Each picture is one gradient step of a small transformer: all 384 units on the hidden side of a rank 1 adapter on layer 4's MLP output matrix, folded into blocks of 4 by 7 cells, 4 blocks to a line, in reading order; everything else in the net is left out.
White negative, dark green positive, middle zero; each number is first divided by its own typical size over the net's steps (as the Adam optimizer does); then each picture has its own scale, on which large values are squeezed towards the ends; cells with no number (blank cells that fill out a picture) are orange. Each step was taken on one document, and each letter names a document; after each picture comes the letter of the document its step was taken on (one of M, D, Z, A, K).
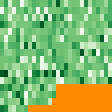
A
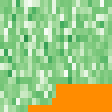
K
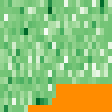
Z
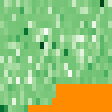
Z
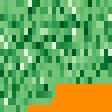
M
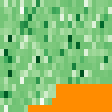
K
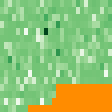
Z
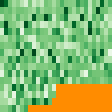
K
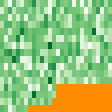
A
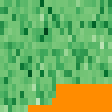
Z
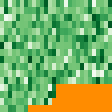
A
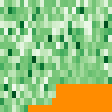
K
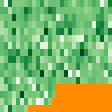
Z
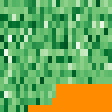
M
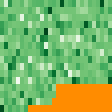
Z
